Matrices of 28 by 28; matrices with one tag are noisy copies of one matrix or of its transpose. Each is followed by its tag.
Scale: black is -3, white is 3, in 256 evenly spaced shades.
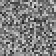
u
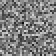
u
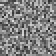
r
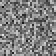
u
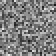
u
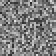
u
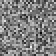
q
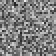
u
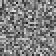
r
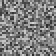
r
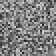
q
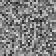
u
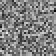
u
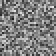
r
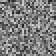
r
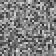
q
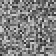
q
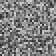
q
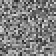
q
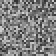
q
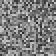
q
